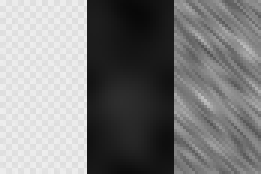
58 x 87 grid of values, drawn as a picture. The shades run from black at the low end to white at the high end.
The table splits into one row of 3 panels. Panel 1,1: very high, checkered, faint in contrast. Panel 1,2: very low, smooth, faint in contrast. Panel 1,3: middling, slanting down to the right.
